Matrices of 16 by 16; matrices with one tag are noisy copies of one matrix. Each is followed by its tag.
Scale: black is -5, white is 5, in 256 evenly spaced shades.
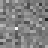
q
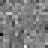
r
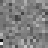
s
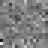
s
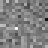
q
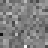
r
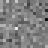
q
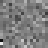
s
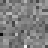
r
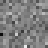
r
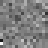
s
